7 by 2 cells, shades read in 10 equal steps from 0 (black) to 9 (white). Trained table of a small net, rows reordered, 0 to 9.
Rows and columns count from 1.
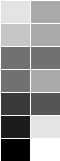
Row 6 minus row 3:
-3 4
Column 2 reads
6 6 4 6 3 8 9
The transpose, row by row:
8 7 4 4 2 1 0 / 6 6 4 6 3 8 9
